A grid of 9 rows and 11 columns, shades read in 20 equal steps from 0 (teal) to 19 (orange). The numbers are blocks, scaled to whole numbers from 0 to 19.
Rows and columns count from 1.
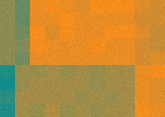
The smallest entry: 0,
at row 7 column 1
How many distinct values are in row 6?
5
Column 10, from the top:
17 16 17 16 16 18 18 18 19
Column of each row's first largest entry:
4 5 3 3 3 11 10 10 10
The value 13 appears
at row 9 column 4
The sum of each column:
54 85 138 139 138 136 137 139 140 155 150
